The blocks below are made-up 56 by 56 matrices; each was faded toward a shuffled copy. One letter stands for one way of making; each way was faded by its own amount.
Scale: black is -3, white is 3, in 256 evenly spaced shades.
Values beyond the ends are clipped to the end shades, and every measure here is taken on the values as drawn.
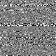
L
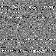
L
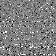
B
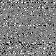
B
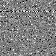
B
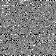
B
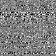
L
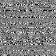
L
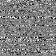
L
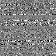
L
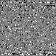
B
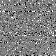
B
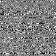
L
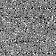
B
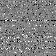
B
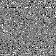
B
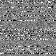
L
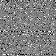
B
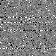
B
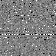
B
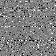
B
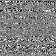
L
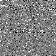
B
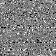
B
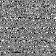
L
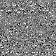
B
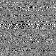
L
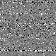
B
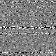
L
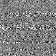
L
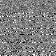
L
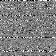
L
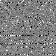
B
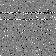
B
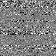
L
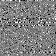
B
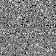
B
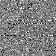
B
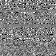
L
